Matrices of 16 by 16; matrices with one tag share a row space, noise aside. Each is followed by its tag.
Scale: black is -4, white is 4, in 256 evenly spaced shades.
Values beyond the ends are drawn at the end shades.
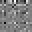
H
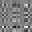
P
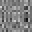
P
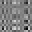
P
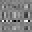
P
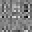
P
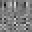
H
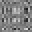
P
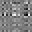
P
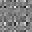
H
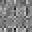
H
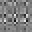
H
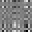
P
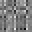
H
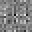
H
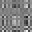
P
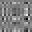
P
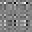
H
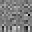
P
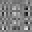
P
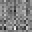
H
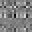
H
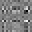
P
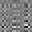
P
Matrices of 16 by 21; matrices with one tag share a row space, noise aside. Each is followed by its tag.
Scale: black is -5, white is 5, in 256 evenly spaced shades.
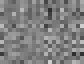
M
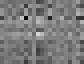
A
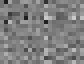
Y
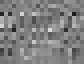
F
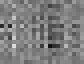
F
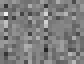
Y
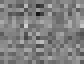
A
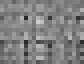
A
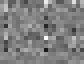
Y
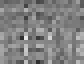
A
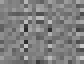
A
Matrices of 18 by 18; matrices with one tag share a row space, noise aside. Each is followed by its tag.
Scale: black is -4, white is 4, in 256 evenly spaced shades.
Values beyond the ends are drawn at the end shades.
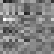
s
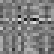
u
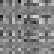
u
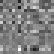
u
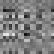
s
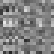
s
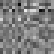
u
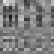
s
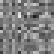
u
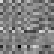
u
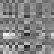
s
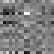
s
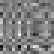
u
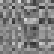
u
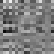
s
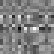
u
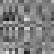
s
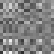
s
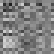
s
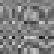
u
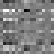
s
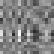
u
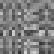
u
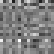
u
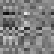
s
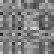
u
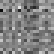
u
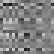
s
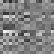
s
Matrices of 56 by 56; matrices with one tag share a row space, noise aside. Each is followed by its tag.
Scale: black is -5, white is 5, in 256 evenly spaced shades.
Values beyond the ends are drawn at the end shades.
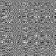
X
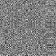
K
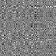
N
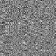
X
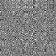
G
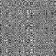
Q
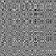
N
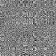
G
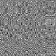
K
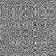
G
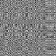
K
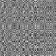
N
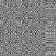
K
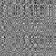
N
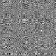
X
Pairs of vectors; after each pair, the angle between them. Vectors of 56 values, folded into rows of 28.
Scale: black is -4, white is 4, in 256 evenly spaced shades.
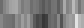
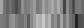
nearly opposite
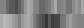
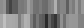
nearly parallel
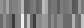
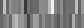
orthogonal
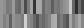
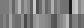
nearly opposite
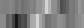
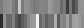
partly aligned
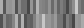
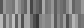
partly opposed
